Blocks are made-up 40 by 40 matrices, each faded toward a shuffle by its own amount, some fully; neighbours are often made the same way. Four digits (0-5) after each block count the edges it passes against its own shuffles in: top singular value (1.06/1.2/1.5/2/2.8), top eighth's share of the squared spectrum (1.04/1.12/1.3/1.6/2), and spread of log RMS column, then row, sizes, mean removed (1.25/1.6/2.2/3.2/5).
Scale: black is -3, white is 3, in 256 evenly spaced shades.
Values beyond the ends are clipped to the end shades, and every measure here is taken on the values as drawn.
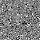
1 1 0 1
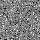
0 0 0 0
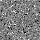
0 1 0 0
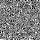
0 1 0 2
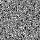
0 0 0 0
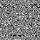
1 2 0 3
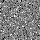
0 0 0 0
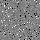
1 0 0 0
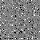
3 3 1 1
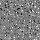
1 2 0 1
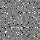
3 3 1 2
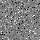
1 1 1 0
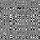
4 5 3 3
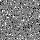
0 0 0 0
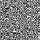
3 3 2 1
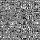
3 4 1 1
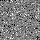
0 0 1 0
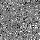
2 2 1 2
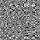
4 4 2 2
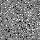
2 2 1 0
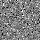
0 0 0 0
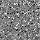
1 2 0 1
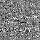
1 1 0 2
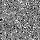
0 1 0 1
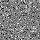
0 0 0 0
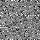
1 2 0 2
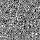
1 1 0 1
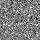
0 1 0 0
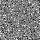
0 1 0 0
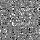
3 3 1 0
